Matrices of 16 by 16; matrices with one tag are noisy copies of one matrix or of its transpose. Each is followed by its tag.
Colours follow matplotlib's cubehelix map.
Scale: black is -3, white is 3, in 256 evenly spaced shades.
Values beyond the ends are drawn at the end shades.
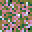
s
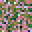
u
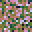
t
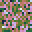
s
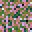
u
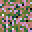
u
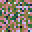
u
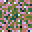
u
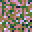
t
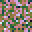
t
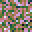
t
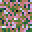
s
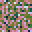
u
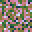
t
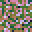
t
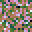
t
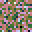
u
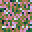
s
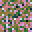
u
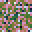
u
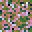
s
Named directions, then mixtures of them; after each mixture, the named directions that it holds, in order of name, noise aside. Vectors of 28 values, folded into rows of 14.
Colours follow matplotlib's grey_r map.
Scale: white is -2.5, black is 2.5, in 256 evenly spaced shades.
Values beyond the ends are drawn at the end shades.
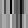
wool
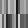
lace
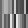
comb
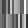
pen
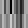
wool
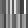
comb, pen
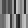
comb, lace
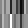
comb, wool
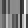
pen, wool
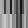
wool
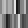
comb, lace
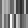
comb, wool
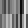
pen, wool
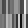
pen, wool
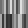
lace, wool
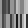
comb, pen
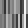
pen, wool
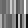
lace, pen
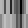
wool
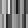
lace, pen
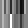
comb, wool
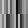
lace, wool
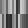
lace, wool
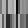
lace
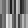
lace, wool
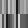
lace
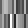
comb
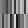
comb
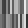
pen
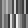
comb
